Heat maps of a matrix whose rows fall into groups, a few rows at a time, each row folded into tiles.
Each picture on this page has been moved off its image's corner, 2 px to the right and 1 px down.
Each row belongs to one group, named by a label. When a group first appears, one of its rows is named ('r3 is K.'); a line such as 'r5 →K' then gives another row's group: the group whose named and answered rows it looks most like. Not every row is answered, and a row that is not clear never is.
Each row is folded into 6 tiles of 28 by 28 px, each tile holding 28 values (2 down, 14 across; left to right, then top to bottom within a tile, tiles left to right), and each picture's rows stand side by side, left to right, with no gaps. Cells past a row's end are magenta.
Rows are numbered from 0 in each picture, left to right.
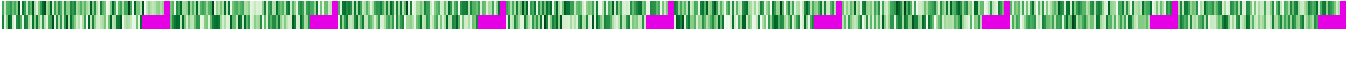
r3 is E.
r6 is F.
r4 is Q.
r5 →F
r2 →F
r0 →F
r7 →Q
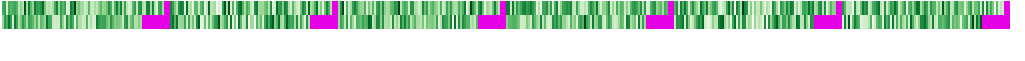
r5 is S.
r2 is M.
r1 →Q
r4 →Q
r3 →E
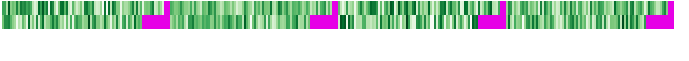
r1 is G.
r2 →S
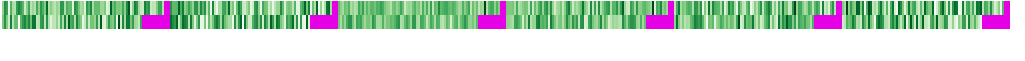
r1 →Q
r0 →M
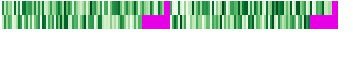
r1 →S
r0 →F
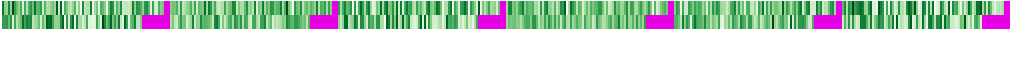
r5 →E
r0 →Q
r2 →F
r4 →M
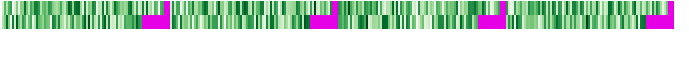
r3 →S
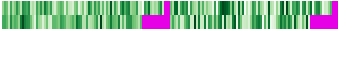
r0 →M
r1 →F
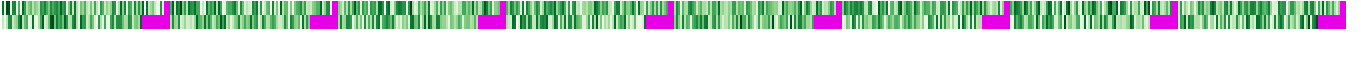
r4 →M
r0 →F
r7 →S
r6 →E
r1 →E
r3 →F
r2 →E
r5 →E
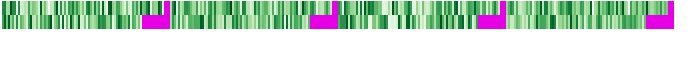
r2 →Q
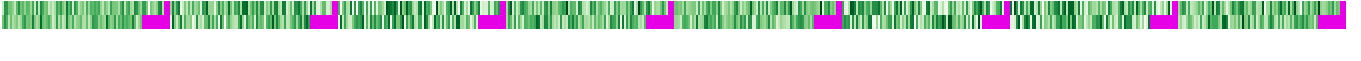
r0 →M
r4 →G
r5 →Q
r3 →M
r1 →S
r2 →F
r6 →F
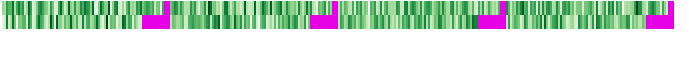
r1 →G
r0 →E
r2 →S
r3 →E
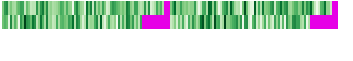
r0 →M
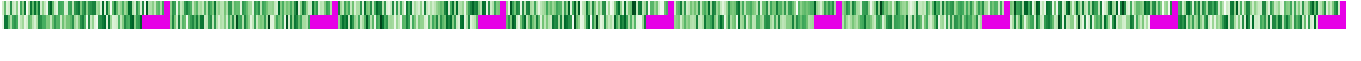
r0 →S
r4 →G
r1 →M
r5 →G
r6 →E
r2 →Q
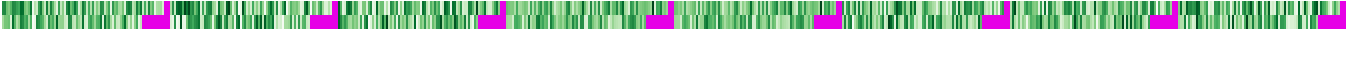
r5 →F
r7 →E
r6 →M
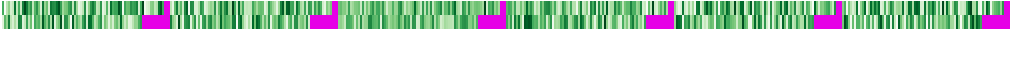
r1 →F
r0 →F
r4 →S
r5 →S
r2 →G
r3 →M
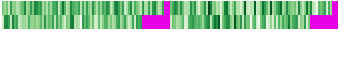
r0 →S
